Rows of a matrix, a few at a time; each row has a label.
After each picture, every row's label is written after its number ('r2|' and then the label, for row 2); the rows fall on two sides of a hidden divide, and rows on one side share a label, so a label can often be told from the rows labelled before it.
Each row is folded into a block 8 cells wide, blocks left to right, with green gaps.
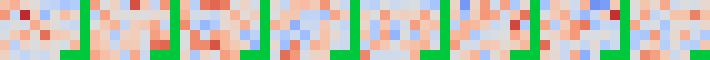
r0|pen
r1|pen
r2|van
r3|pen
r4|pen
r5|pen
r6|pen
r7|pen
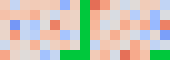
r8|pen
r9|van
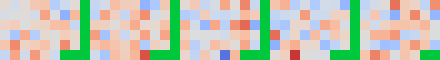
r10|pen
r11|pen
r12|pen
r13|pen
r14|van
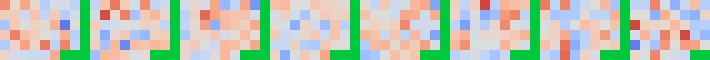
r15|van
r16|pen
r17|pen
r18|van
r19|van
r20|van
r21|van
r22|van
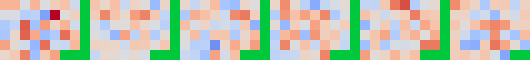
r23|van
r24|pen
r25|pen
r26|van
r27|pen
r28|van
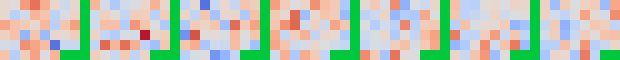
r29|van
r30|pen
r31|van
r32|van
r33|pen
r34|van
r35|pen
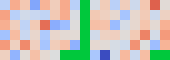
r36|van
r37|van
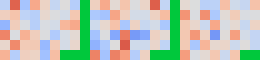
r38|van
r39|van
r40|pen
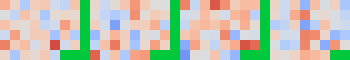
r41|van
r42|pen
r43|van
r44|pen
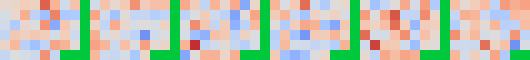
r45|van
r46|van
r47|van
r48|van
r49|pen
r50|van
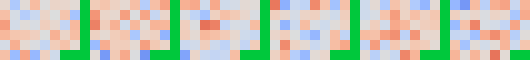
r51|van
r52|van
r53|van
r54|pen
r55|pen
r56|pen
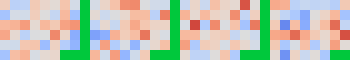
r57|van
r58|pen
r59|van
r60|van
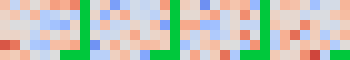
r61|van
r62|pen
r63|pen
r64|van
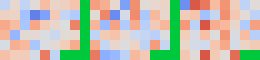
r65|van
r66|van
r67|van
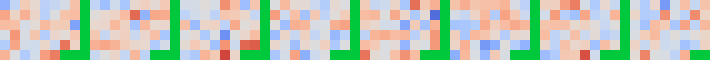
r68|pen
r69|pen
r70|pen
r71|van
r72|van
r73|van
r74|van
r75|pen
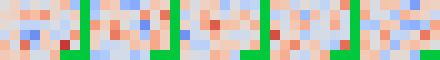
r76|pen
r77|van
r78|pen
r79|pen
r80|van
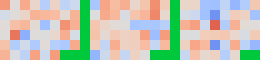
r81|pen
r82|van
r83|van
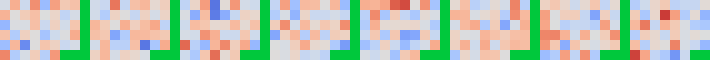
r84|van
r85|pen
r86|van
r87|van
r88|van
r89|van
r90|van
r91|pen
